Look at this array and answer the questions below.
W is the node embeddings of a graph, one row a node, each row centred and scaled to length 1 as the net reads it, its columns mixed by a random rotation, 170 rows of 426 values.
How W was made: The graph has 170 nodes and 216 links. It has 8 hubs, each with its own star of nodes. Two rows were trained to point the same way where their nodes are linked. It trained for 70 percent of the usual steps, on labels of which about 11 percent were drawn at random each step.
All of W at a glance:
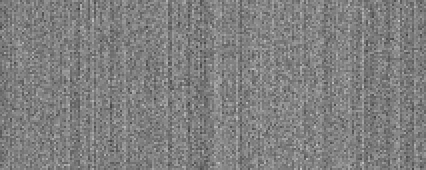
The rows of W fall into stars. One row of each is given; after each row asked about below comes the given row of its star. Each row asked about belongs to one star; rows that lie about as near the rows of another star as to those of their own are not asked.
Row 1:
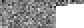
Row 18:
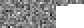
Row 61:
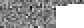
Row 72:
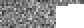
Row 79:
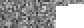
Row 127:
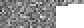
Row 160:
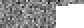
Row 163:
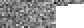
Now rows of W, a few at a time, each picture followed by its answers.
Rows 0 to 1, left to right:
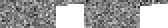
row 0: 127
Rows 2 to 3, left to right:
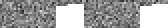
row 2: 61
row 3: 1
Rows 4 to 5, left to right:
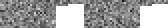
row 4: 160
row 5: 127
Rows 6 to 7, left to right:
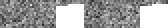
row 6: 79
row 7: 72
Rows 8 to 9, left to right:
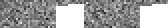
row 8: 163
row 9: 163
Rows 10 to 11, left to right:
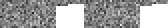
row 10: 61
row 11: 160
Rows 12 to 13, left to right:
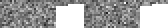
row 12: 163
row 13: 127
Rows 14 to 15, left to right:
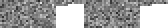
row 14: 127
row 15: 61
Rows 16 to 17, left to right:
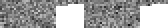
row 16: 127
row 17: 61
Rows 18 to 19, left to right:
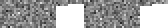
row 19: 127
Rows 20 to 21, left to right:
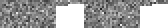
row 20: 79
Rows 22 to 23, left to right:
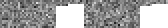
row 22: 79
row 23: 160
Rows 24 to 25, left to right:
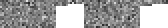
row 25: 61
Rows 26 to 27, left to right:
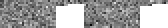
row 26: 61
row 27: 163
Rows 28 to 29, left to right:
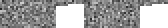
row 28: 1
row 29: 160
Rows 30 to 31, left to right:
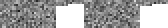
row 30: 18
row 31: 127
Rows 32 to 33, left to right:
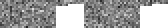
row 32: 163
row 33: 127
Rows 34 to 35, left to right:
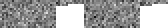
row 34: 18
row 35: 1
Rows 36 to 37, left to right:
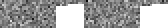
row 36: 1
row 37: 61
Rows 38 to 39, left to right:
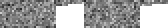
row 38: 127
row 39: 18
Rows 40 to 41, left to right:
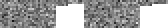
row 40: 79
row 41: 160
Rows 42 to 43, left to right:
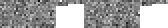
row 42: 79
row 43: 79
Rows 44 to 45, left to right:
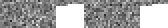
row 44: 160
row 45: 18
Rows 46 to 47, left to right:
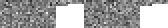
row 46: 18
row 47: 163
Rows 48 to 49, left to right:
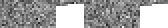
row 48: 163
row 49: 160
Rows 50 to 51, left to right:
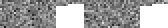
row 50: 127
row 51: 1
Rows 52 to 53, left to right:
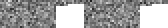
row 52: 18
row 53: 18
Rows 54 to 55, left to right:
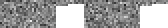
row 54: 61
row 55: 127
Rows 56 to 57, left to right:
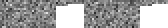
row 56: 18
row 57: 160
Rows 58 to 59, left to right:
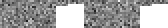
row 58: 127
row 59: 61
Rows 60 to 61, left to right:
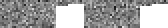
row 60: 79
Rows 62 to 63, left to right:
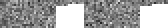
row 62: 160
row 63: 163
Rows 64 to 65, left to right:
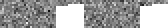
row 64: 79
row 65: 1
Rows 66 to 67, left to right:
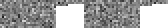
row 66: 79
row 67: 127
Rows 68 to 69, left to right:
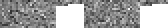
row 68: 163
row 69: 79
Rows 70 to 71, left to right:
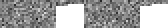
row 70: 18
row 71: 61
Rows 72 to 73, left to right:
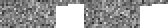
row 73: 163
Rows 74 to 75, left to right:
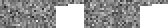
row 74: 163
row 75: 18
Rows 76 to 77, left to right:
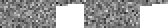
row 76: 18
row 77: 79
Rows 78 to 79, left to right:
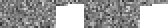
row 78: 61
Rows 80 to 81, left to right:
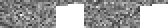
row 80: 72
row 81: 72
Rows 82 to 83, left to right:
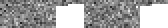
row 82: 72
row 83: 72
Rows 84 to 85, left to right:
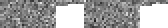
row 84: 160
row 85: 72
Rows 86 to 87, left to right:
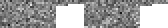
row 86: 163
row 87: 79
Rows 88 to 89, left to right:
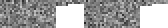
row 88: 160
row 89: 72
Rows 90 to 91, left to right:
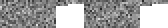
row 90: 160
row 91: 160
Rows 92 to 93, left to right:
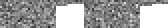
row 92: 18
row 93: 72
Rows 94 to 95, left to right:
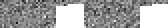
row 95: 1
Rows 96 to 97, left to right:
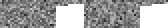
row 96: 163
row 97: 18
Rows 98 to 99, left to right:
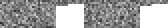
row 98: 79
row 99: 160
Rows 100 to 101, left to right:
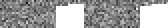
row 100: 1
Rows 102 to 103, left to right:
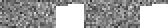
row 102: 72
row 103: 18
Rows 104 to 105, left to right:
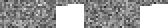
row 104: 61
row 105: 61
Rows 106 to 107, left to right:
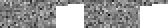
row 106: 18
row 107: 163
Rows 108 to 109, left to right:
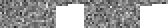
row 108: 72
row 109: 160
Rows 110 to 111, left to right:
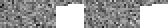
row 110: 127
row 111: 160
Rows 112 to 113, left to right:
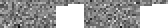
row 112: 1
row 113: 160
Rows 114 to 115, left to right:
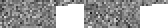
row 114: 127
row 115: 1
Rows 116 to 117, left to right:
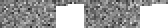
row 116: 61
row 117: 72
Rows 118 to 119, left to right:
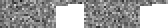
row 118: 127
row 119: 72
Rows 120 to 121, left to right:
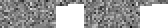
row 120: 79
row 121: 127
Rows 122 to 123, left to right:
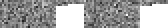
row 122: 61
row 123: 163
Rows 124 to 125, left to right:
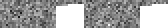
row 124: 160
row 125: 18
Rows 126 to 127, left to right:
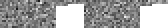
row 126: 127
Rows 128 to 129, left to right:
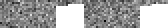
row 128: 72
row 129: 127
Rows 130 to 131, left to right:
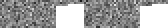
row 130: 79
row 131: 79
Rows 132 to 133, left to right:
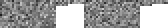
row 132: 1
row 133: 18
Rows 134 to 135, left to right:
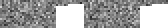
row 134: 163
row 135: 18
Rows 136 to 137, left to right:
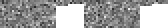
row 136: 160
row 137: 127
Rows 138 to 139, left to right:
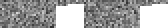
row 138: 79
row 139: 72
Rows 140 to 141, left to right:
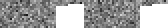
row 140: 163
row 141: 79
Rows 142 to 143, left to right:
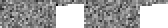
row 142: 1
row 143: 127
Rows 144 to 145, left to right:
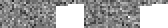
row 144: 1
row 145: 163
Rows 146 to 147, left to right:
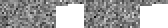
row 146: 160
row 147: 160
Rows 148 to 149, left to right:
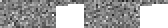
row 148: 1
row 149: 1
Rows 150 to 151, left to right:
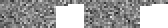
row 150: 163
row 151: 61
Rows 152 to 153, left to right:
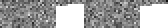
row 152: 160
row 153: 18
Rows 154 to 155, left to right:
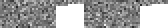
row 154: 127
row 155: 72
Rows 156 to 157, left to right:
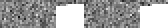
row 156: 61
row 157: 1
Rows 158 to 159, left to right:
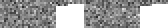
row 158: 160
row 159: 160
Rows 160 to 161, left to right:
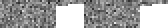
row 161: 79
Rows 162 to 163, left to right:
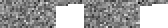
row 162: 79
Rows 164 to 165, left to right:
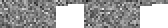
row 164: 18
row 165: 18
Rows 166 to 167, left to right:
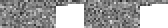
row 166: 160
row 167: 1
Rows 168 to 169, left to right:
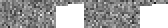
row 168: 160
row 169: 1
